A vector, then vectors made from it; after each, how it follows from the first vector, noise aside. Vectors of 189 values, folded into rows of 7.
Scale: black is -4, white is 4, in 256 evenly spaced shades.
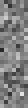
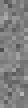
shrunk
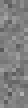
shrunk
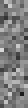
negated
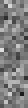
negated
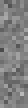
shrunk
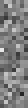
negated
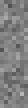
shrunk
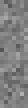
shrunk
